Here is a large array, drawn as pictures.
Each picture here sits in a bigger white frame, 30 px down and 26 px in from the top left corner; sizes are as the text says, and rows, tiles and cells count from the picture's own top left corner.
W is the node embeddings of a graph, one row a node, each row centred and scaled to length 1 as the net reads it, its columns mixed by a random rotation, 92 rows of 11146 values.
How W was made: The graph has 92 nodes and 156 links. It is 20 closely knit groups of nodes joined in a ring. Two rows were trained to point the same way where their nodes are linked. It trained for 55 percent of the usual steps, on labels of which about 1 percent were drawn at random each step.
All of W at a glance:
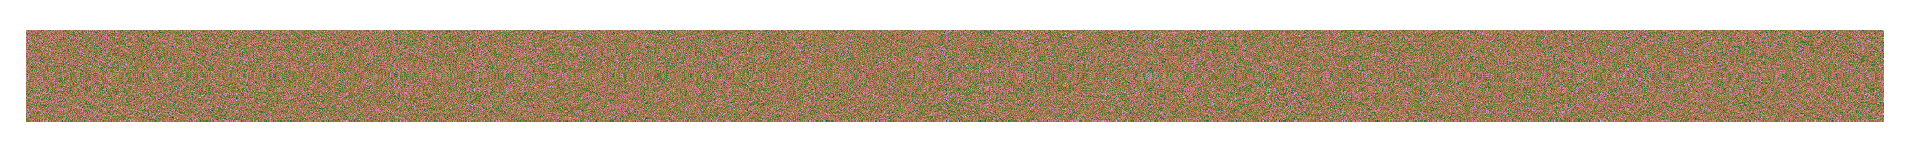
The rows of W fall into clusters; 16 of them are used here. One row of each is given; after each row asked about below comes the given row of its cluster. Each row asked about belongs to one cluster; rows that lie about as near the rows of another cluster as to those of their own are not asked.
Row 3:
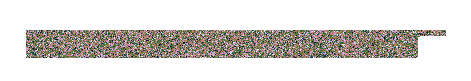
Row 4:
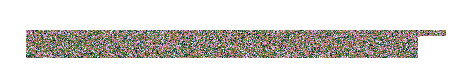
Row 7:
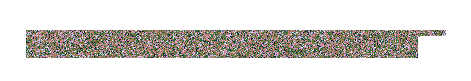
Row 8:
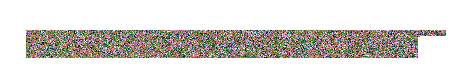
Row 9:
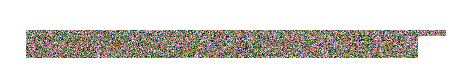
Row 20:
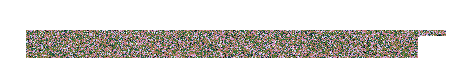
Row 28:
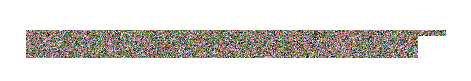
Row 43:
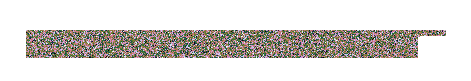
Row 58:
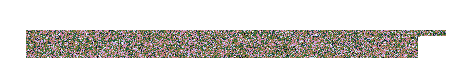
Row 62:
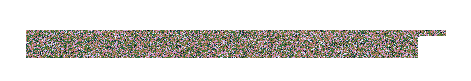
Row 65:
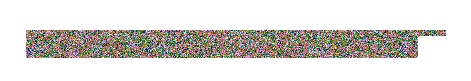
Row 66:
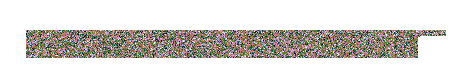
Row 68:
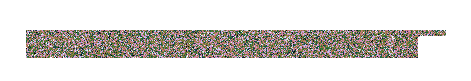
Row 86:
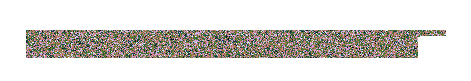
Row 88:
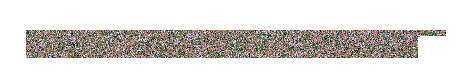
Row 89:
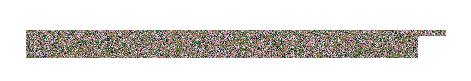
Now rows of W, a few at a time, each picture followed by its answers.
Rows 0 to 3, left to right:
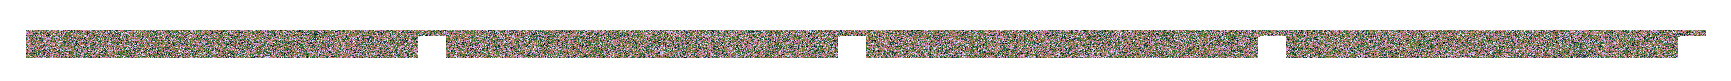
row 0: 28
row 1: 8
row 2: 43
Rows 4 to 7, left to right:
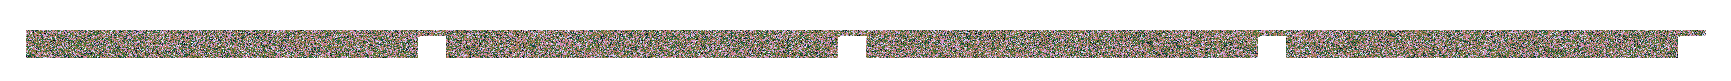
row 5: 20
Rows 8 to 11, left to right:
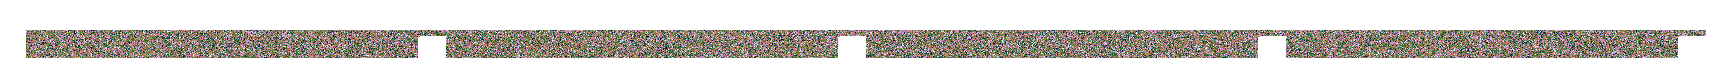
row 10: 4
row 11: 65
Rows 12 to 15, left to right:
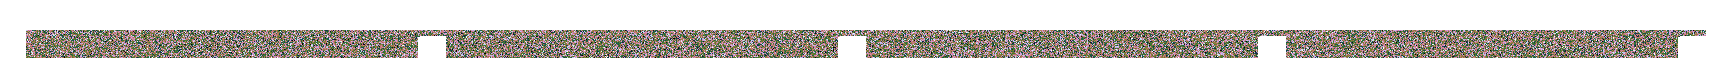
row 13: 89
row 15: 7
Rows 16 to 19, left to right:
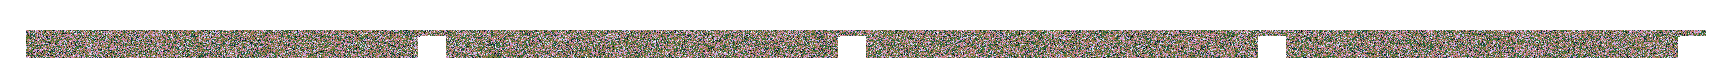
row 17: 88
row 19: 3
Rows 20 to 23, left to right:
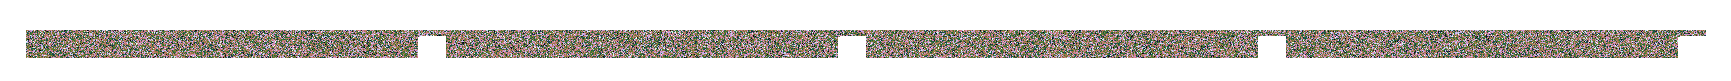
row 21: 8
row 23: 86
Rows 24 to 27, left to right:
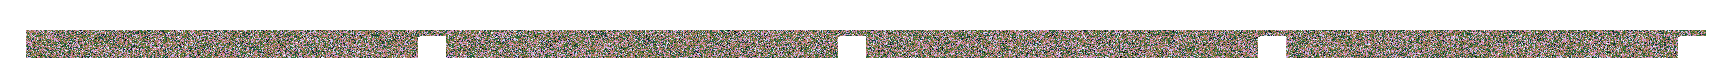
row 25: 86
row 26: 43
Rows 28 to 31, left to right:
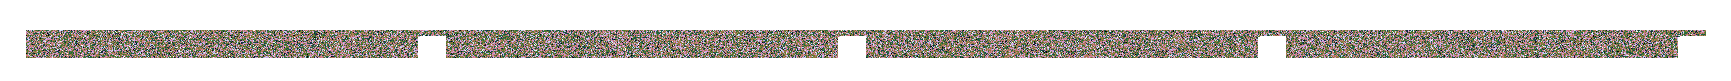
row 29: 28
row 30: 43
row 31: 8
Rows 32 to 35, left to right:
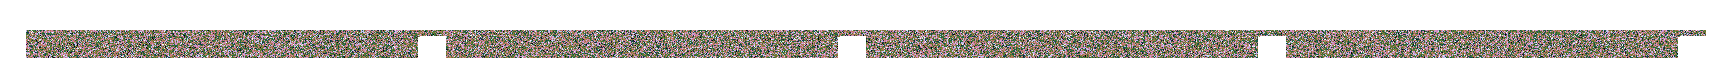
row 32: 88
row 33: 9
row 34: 8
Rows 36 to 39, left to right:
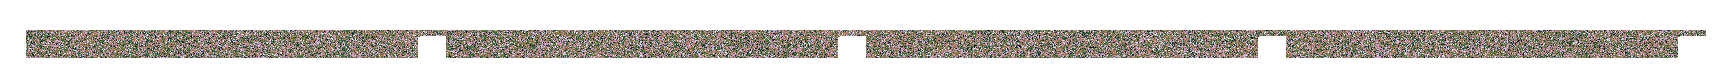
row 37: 20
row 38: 62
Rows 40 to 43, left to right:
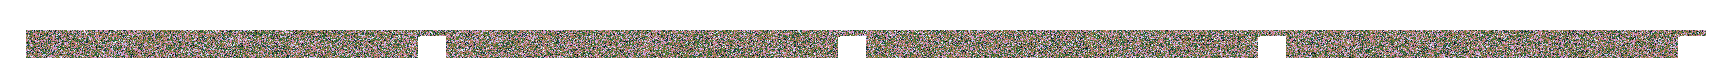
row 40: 58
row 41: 7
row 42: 9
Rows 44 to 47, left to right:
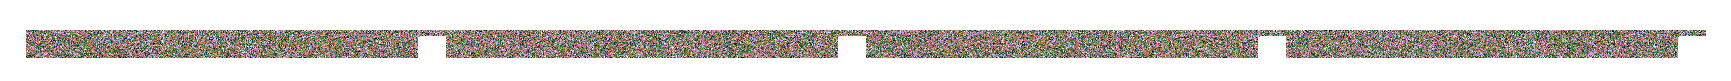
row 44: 4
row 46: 4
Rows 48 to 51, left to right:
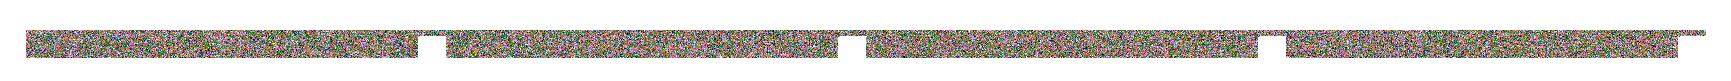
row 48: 65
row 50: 9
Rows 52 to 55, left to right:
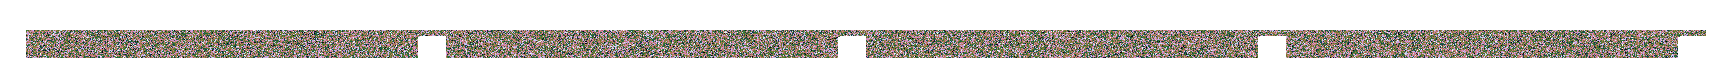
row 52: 28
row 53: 43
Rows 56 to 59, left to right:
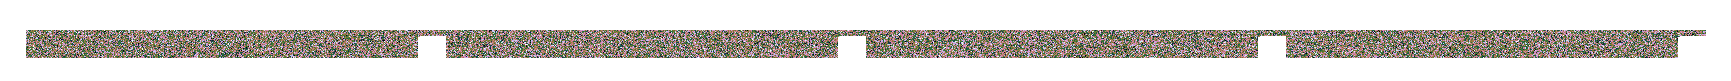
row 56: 9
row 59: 88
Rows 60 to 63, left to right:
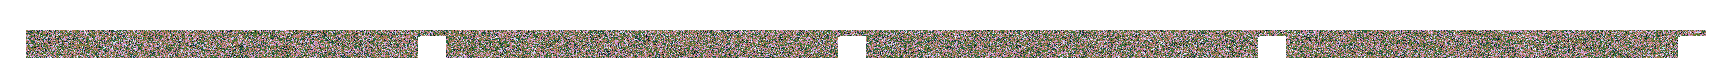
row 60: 58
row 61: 86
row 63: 3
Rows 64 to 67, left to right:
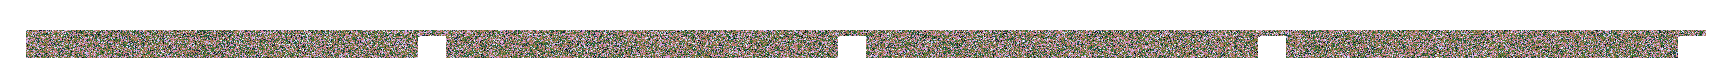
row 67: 7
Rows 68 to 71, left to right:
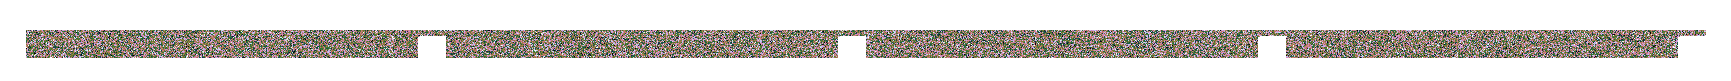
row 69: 28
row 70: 3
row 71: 9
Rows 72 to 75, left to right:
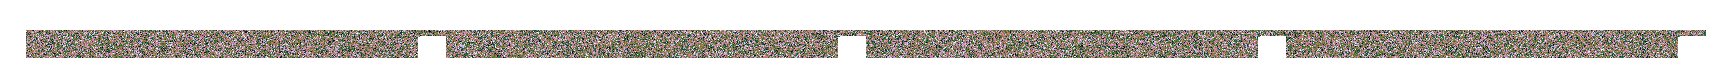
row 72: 43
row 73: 88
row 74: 58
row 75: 68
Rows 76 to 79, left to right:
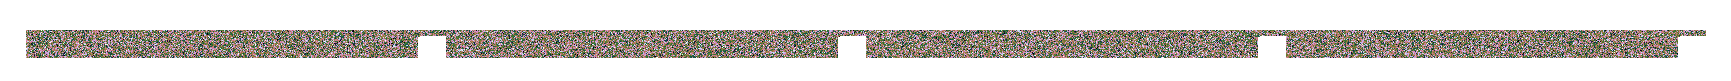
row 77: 7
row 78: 66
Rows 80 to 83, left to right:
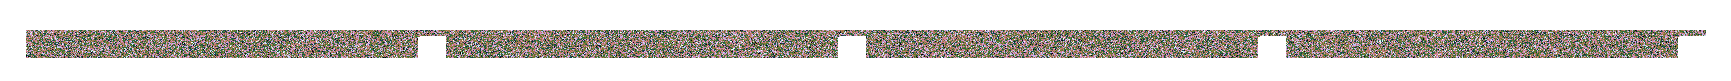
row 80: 4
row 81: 62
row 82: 20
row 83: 65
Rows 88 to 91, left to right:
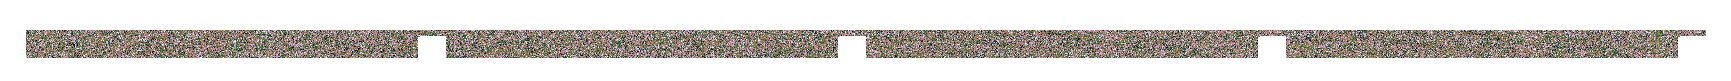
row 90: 3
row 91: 3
